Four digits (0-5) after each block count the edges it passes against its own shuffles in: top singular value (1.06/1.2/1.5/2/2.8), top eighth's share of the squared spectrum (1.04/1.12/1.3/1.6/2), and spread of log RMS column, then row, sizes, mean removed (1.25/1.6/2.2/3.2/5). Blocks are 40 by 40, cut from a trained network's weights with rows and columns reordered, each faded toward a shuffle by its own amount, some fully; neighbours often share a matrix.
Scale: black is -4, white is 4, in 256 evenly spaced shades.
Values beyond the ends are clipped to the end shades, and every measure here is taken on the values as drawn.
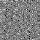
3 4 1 1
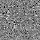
2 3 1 1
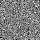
1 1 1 0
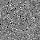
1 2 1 0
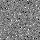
0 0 0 0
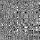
3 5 2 2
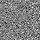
1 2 0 0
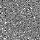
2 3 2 0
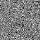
2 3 1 1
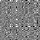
3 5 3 2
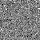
0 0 0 0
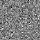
2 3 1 1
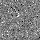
0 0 0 0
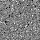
0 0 0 0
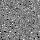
0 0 0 0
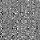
3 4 2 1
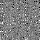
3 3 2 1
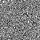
2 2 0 0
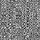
3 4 2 2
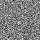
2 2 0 0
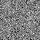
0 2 0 0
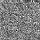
2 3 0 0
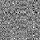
3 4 1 2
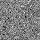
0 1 0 0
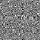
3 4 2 1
